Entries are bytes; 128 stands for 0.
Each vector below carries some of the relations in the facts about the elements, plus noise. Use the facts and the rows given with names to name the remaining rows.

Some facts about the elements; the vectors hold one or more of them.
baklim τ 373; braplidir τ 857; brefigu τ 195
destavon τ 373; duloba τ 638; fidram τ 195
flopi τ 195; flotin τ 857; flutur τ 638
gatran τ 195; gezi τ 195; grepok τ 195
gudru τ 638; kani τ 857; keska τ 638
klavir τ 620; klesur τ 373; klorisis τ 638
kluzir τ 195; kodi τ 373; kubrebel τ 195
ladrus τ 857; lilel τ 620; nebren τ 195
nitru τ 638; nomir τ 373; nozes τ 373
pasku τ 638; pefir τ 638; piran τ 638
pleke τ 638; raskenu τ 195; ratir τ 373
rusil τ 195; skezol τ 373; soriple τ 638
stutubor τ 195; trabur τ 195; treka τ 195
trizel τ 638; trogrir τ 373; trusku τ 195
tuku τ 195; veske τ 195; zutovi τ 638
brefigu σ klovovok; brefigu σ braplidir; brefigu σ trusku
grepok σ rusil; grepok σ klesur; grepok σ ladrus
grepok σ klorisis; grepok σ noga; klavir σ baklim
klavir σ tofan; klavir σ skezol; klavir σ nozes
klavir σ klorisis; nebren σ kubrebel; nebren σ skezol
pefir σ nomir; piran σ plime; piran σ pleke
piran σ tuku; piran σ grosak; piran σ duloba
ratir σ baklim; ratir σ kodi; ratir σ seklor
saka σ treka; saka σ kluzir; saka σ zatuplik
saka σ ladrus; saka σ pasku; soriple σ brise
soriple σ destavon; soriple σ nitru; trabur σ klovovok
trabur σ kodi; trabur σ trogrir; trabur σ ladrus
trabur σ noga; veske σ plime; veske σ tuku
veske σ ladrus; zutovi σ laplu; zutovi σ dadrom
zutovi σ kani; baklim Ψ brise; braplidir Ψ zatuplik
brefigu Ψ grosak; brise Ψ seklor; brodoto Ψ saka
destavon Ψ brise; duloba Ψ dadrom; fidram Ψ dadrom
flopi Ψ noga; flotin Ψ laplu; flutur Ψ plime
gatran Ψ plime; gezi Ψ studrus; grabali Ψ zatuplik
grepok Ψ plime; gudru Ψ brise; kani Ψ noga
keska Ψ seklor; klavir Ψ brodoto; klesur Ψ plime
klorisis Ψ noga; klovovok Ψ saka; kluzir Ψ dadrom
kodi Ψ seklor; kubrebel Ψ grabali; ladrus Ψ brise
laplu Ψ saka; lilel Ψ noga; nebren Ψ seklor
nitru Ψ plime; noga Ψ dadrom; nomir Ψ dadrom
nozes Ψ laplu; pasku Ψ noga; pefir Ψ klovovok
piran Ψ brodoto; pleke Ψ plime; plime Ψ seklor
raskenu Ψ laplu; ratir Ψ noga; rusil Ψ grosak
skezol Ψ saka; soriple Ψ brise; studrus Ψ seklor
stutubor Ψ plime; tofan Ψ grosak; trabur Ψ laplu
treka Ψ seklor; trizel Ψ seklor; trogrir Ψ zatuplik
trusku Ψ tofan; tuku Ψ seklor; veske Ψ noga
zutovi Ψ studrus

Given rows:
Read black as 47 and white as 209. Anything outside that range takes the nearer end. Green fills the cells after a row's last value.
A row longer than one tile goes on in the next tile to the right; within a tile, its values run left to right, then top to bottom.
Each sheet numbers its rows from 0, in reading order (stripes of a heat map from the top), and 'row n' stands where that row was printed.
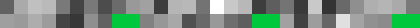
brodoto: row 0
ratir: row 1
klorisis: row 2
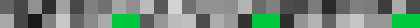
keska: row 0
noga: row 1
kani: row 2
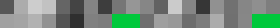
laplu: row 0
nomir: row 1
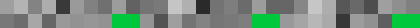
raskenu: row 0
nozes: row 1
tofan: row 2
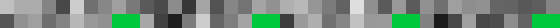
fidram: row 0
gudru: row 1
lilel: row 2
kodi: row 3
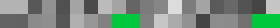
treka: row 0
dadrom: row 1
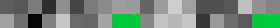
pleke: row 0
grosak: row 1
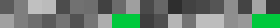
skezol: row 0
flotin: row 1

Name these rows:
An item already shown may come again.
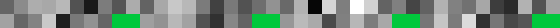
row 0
seklor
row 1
brodoto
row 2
klavir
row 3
plime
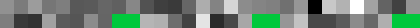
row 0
klesur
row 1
pefir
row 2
nebren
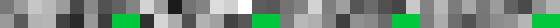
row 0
klovovok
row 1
veske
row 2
dadrom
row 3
kubrebel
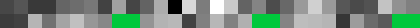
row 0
braplidir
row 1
klavir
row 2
grosak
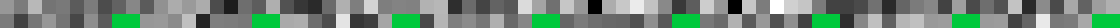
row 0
trogrir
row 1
brise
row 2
pefir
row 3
tuku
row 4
grepok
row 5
trabur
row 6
kani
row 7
duloba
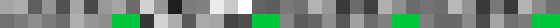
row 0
gezi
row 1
veske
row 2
destavon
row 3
destavon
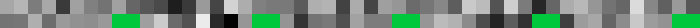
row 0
raskenu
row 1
piran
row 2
baklim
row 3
saka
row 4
lilel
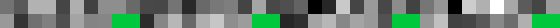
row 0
baklim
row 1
kani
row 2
ladrus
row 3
nebren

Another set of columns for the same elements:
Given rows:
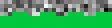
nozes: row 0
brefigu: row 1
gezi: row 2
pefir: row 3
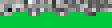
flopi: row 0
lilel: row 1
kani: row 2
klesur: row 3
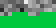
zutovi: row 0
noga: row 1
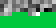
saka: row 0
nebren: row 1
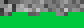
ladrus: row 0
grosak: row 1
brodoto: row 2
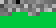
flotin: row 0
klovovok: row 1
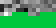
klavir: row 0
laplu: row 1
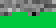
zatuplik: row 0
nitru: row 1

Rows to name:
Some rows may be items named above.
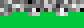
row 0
raskenu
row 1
grepok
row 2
trabur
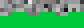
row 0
noga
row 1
nomir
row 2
fidram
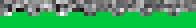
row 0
nebren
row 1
kluzir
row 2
klavir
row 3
plime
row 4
kodi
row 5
baklim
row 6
tofan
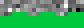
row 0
trogrir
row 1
dadrom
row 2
piran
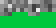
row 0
duloba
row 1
skezol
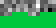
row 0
braplidir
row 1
piran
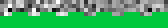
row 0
veske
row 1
trabur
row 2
ratir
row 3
kubrebel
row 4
noga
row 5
flopi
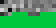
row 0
tuku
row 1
studrus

